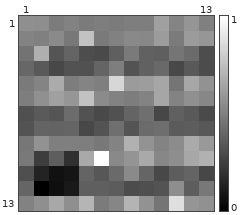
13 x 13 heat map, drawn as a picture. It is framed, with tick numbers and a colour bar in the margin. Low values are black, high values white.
Stripes running across repeat 3 times from top to bottom. The bottom left is the ninth with the lowest average. An odd patch, lower than its surroundings, sits in the bottom left.
